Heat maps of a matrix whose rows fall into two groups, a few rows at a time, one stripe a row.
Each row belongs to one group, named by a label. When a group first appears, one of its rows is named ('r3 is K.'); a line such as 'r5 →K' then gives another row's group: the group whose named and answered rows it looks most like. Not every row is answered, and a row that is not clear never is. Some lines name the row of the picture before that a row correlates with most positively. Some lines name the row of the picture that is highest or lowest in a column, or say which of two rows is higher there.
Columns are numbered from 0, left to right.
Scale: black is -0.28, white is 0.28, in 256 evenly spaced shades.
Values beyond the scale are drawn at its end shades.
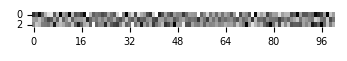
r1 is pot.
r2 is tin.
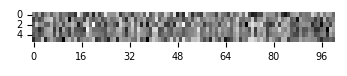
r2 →tin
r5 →tin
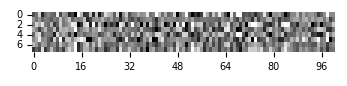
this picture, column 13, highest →2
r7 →tin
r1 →pot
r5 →pot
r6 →tin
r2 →tin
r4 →tin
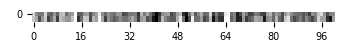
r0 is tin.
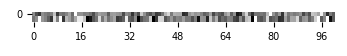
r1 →pot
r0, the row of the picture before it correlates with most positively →0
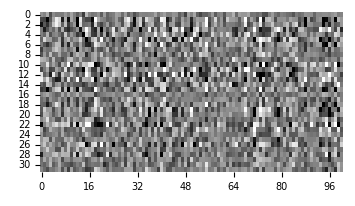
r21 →pot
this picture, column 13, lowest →3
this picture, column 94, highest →13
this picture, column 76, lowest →12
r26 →tin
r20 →tin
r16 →pot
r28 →pot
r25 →tin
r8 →tin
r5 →tin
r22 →pot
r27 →pot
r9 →tin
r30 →tin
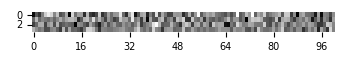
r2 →tin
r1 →tin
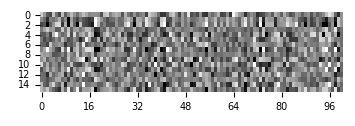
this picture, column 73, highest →2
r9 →tin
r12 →tin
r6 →tin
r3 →pot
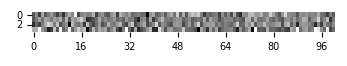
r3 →pot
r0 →tin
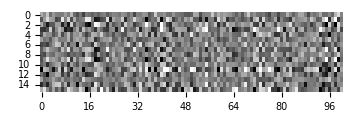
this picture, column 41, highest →11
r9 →pot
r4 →tin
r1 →pot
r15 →tin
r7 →pot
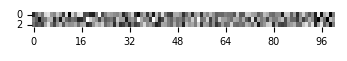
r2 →pot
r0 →pot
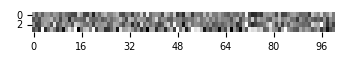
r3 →tin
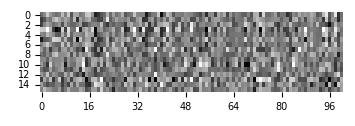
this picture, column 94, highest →3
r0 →pot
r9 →tin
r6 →pot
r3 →pot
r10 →tin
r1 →pot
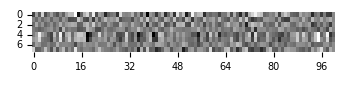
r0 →tin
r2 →tin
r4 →pot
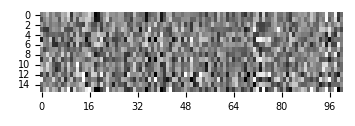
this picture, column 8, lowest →13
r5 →tin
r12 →tin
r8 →pot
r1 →pot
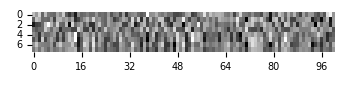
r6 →tin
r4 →tin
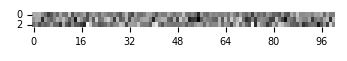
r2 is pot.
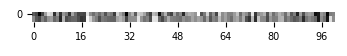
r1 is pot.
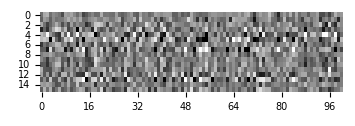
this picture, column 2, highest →4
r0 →tin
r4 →pot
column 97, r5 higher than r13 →Yes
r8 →tin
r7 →tin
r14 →pot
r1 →tin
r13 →tin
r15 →tin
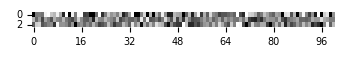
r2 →tin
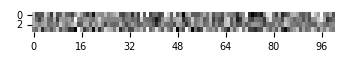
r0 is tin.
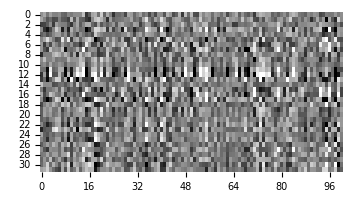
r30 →pot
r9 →tin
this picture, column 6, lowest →31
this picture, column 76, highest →12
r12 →tin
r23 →pot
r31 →pot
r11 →tin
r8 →pot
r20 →tin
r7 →tin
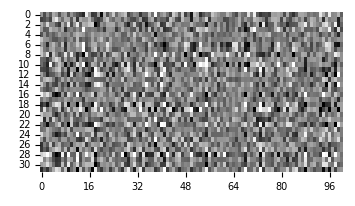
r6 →tin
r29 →pot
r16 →pot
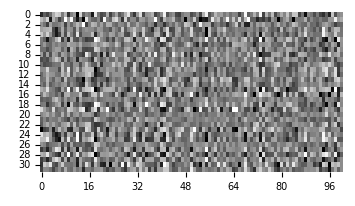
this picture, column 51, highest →23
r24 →pot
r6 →tin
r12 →pot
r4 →pot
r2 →tin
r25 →pot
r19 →tin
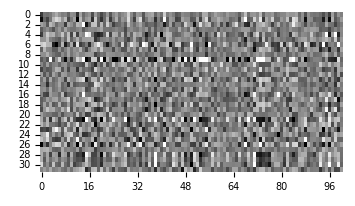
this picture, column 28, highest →21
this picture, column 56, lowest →23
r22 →pot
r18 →tin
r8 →pot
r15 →tin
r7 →tin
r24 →tin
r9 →tin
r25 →pot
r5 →pot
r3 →tin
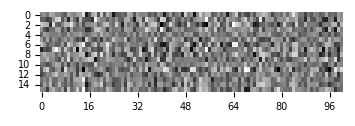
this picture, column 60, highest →11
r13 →tin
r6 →tin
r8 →tin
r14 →tin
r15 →tin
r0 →tin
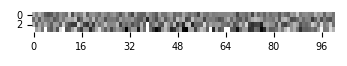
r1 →tin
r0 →pot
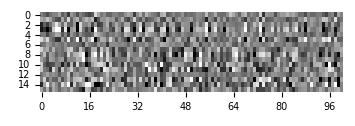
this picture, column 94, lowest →3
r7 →tin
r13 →tin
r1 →pot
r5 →pot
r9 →tin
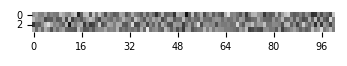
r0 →tin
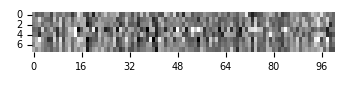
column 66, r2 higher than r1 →Yes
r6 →pot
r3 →tin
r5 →pot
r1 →pot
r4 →tin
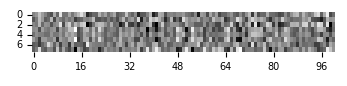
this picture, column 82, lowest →2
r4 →tin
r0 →pot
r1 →tin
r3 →tin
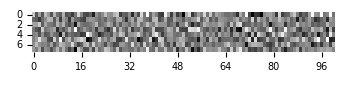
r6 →tin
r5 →pot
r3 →tin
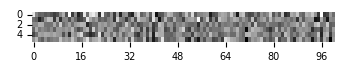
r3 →tin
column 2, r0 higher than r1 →Yes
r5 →tin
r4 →pot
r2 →pot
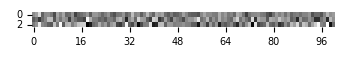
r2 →pot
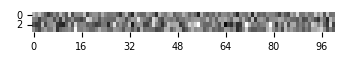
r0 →pot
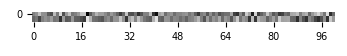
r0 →pot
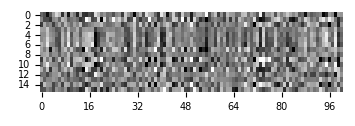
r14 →tin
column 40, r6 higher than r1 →No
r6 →pot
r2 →tin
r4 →pot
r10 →pot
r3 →pot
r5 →pot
